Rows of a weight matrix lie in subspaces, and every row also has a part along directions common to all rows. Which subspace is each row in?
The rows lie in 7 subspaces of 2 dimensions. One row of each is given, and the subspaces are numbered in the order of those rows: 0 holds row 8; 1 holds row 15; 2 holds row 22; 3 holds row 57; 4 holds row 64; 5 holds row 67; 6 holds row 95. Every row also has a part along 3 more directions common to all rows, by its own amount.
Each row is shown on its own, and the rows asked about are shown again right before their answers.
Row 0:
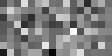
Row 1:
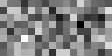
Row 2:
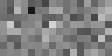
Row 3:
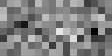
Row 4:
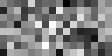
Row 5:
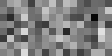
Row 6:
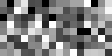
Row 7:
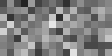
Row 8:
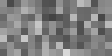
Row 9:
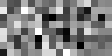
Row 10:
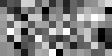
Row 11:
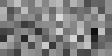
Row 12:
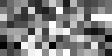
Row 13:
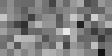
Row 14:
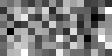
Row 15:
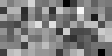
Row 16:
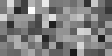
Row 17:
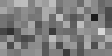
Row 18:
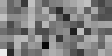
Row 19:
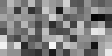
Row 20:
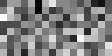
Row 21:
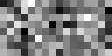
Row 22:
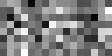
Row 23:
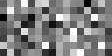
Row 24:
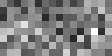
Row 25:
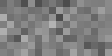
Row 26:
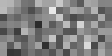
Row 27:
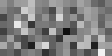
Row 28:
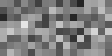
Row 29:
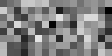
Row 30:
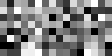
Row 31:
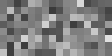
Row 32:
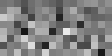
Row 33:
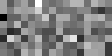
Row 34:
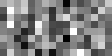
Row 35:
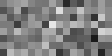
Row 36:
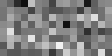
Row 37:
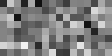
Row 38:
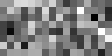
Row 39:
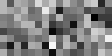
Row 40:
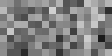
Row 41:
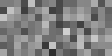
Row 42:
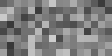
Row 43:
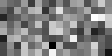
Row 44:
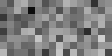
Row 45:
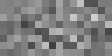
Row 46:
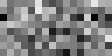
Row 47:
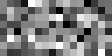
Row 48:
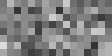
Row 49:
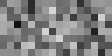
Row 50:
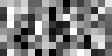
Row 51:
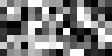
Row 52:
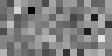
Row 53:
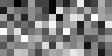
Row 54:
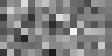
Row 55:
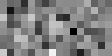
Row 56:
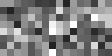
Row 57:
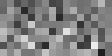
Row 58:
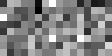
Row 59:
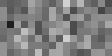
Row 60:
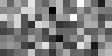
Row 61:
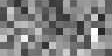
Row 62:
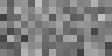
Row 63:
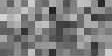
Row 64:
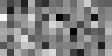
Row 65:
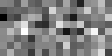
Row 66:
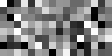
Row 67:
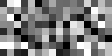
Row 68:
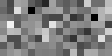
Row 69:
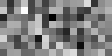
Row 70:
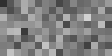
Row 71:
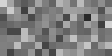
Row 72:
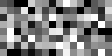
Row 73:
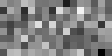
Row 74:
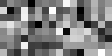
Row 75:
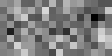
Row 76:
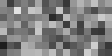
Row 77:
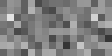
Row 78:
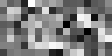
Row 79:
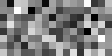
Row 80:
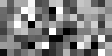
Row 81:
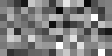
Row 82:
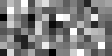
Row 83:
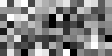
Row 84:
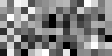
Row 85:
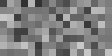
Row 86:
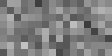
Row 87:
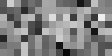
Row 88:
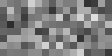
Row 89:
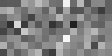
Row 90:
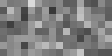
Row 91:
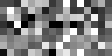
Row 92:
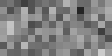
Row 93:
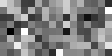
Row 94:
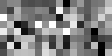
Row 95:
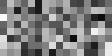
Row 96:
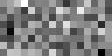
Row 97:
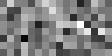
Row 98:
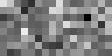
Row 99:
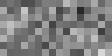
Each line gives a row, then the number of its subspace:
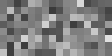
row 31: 5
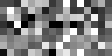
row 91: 4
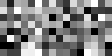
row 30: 6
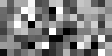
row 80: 3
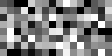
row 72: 1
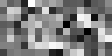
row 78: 1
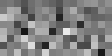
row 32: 3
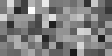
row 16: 0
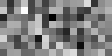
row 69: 0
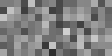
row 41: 0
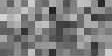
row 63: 3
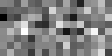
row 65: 3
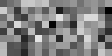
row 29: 2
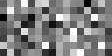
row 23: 4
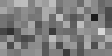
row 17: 1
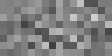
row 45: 3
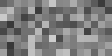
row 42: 6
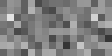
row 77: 5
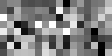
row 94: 3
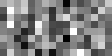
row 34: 4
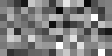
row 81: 1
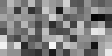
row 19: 6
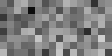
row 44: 0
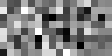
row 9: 0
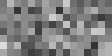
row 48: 6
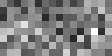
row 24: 3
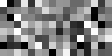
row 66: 5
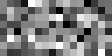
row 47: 1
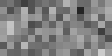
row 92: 1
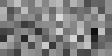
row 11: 3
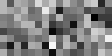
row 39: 5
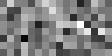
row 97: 0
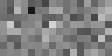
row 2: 0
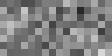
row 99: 1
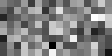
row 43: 6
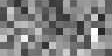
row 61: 3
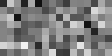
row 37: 5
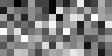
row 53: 5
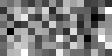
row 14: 2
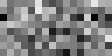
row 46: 6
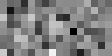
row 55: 4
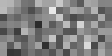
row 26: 2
